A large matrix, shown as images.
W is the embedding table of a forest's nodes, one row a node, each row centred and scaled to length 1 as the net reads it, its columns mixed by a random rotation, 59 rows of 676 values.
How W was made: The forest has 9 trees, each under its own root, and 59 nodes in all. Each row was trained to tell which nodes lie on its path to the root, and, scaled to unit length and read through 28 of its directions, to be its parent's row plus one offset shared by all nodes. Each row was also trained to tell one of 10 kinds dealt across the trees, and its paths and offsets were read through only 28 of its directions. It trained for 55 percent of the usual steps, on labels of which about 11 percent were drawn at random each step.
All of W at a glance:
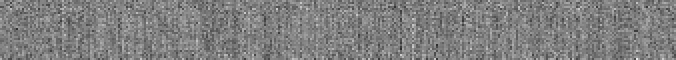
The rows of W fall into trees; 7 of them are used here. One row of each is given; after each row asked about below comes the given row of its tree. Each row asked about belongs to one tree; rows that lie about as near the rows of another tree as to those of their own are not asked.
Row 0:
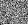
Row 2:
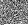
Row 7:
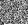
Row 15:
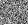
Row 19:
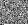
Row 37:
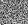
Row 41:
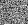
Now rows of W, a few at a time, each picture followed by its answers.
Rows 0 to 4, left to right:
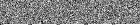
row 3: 2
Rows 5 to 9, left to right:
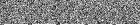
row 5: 41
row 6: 2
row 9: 37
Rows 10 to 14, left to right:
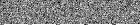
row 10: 41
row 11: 15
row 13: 19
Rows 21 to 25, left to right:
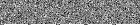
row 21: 41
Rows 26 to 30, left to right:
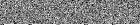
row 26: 2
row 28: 15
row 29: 7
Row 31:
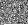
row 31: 37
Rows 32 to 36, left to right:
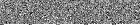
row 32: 0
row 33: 7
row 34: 37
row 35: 2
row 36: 2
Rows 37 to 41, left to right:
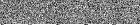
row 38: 37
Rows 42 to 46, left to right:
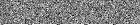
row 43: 41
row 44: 7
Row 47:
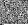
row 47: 19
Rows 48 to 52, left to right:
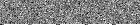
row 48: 19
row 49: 41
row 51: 7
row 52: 0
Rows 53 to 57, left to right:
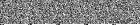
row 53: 7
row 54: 0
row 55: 7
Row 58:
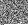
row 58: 2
